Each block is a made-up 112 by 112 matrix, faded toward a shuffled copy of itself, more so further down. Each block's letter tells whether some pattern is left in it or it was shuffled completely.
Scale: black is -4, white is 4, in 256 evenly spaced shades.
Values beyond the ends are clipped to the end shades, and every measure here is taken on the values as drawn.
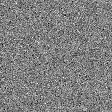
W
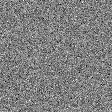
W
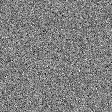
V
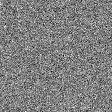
V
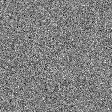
W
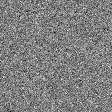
W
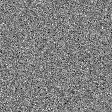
W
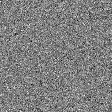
V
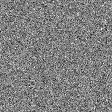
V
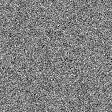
W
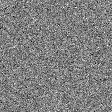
W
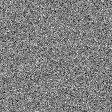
W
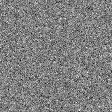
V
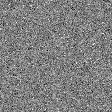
W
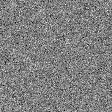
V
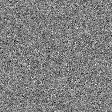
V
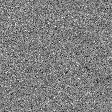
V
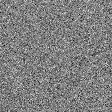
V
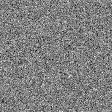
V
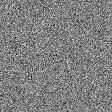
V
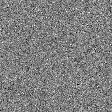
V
